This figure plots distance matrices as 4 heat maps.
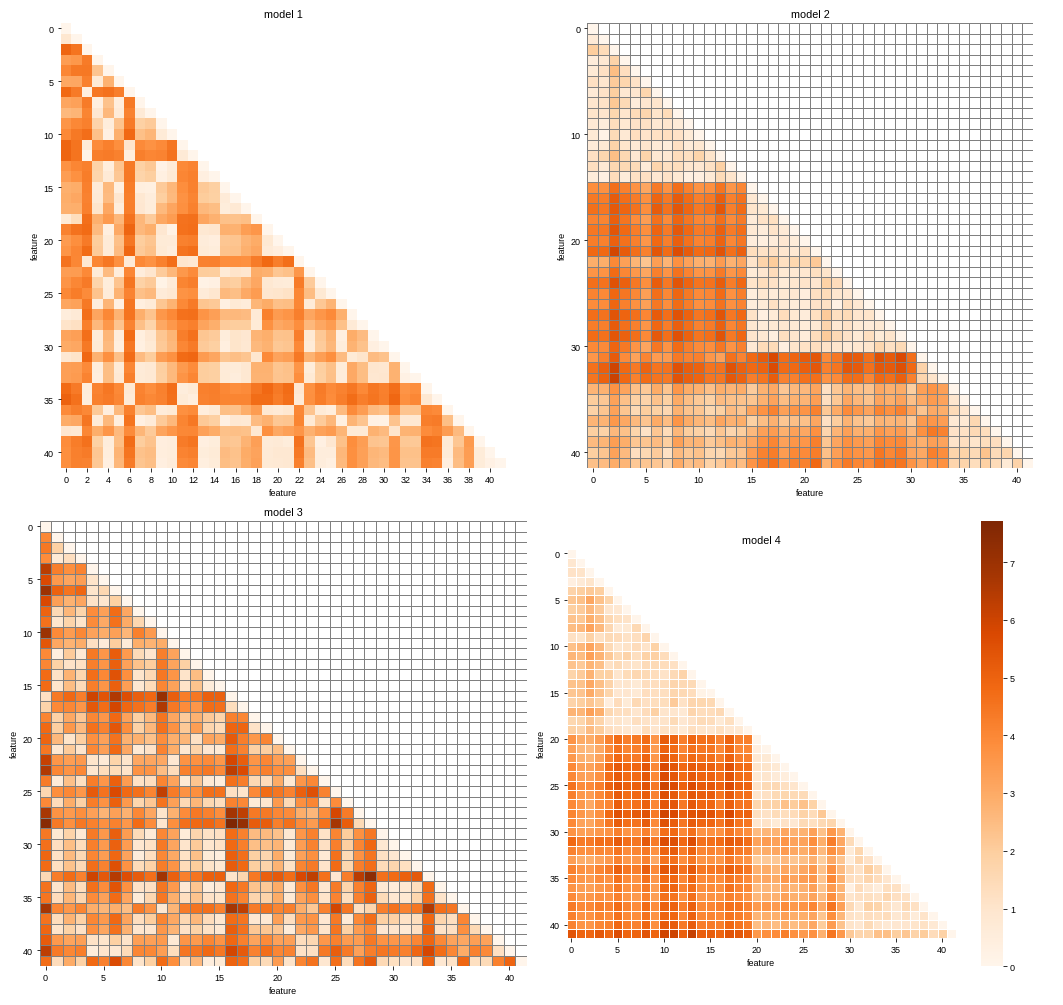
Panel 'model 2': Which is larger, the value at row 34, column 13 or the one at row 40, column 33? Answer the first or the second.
the second
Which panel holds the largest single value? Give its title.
model 3
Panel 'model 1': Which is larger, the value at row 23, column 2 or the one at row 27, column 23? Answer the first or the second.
the first
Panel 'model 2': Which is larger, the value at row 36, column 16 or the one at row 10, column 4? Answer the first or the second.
the first
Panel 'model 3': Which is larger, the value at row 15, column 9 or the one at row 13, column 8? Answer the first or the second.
the second
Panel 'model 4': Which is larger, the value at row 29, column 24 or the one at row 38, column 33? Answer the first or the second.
the second
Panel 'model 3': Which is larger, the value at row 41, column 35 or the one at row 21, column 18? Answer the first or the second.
the second
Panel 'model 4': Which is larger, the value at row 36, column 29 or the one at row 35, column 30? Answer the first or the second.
the first
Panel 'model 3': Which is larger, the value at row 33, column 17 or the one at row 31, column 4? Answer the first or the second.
the second
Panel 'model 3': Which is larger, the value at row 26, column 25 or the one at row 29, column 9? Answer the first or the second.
the first
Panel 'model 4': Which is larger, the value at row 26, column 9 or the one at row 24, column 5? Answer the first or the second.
the second
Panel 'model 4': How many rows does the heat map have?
42
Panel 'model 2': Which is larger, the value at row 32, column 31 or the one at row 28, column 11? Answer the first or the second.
the second
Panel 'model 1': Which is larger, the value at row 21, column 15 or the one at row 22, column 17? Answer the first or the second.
the second
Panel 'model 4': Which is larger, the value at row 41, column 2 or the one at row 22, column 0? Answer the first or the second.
the first
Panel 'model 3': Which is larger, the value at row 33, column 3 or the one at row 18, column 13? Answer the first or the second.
the first
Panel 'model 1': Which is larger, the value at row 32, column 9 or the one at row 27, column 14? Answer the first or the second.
the second
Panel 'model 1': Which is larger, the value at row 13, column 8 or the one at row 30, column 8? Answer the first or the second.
the first
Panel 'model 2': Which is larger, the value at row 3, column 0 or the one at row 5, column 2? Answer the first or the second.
the second
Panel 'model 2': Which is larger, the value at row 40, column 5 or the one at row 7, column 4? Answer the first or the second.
the first
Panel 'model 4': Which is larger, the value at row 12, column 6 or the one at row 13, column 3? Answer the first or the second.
the second
